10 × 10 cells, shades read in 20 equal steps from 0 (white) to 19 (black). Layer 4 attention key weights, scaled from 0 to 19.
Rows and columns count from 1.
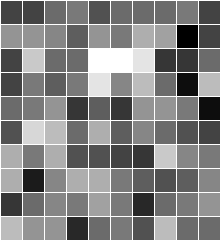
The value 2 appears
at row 3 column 7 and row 4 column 5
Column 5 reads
13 8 0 2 12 6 13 6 7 11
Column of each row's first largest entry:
1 9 8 9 10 10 7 2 7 4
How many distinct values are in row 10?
6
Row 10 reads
5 8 8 16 11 10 13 5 11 11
